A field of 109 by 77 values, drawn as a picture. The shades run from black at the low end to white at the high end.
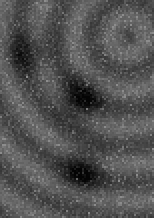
Rings spread out from the top right. The halves do not mirror each other. There is no overall slope. There are three dips. No row or column stands out. Overall the values sit about 30% of the way up the scale.
